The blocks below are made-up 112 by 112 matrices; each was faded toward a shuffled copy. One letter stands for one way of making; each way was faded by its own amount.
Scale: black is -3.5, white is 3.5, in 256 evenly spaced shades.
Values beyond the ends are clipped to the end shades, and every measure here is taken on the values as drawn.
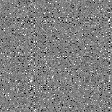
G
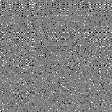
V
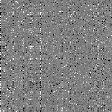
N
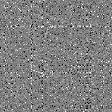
G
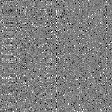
N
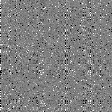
N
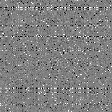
V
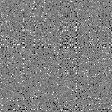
G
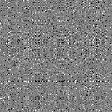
V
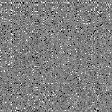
G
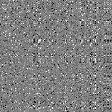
G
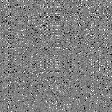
G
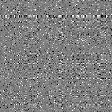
V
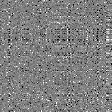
G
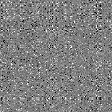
G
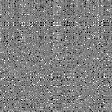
V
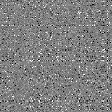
G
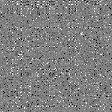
G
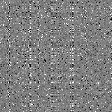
N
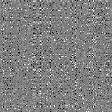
N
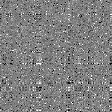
G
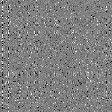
N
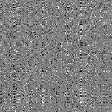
N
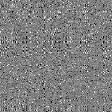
G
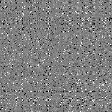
G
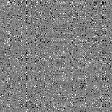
N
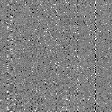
N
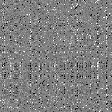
N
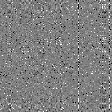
N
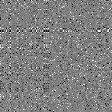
G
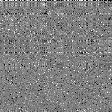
V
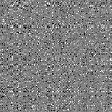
V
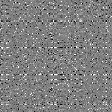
V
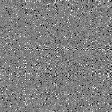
G
